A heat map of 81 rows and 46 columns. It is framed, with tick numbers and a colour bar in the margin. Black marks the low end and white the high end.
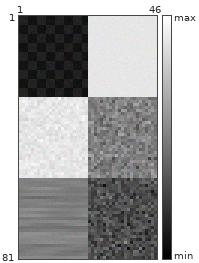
The table splits into 3 rows of 2 panels. Panel 1,1: very low, checkered, faint in contrast. Panel 1,2: very high, flat. Panel 2,1: very high, fine-grained, faint in contrast. Panel 2,2: middling, fine-grained. Panel 3,1: middling, streaked across, faint in contrast. Panel 3,2: low, fine-grained.
